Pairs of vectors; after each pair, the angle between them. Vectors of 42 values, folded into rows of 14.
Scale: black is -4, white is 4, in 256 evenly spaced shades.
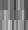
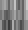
nearly opposite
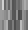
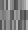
orthogonal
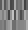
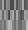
nearly parallel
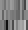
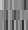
partly aligned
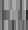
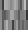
nearly parallel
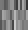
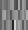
nearly parallel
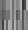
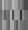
orthogonal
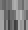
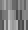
nearly opposite
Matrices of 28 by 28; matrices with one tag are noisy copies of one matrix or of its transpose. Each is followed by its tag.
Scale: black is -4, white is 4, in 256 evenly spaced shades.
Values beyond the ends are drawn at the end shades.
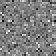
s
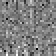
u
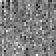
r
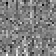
u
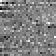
r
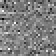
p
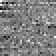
r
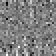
u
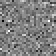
s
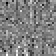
u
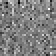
p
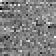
r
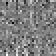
u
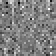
p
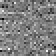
p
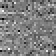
p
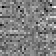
u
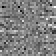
u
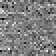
p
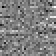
u
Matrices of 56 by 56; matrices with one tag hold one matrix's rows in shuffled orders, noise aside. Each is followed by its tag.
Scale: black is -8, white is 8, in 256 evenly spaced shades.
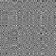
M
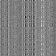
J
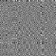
M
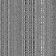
J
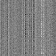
J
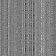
J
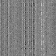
J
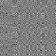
M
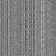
J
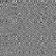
M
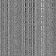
J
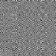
M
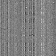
J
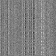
J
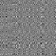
M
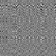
M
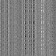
J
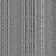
J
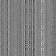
J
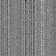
J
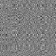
M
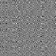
M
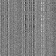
J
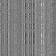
J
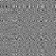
M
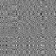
M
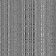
J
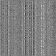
J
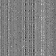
J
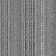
J
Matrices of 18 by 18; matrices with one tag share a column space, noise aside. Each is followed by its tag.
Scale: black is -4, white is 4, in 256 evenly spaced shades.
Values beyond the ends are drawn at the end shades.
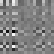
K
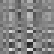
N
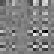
K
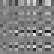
K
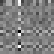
K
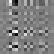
K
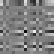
K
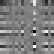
K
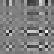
K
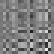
N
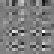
K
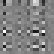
K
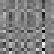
N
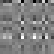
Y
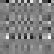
Y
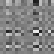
K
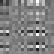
K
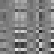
N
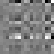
Y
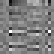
K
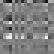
Y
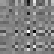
K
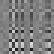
N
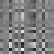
N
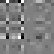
Y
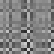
N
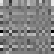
K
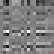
K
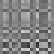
N
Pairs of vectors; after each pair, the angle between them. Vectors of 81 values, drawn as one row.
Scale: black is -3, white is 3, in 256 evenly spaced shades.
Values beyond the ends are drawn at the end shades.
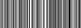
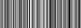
nearly parallel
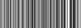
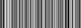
partly opposed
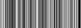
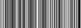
nearly parallel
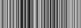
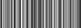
partly opposed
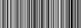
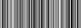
nearly parallel
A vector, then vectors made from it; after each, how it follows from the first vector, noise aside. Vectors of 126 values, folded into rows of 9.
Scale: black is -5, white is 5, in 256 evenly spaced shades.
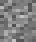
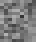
sign-scrambled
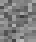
negated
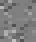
partly zeroed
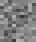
negated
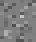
partly zeroed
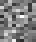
scaled up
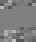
partly zeroed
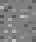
partly zeroed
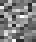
scaled up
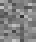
sign-scrambled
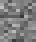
sign-scrambled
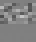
partly zeroed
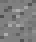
partly zeroed
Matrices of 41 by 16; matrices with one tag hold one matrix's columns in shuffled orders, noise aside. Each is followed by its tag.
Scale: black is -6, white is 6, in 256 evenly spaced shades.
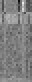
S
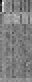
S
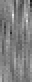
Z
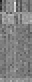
S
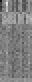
S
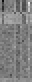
S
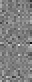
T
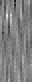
Z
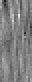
Z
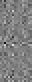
T
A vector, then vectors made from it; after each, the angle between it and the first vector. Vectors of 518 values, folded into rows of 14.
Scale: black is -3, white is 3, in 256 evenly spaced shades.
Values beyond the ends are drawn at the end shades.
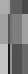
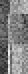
nearly opposite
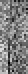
partly aligned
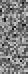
orthogonal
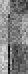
nearly parallel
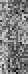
partly aligned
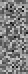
orthogonal
